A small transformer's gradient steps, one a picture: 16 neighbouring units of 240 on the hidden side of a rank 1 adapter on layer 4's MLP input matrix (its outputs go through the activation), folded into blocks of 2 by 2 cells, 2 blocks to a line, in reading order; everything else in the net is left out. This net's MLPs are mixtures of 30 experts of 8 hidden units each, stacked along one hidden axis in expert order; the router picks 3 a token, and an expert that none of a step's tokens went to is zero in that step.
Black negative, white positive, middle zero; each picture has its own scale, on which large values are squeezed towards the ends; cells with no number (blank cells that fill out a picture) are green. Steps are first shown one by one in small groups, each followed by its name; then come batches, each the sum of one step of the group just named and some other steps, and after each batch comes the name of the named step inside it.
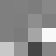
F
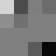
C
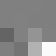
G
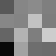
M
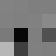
C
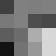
G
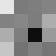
C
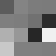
C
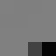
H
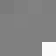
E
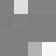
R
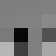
E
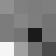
H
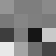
H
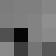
H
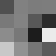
H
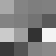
R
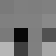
E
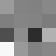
R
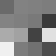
H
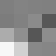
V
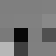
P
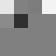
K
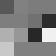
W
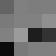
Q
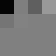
K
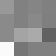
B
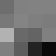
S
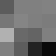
S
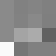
B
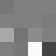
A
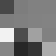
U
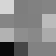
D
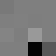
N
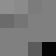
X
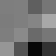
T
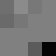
X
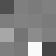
A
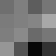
T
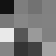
U
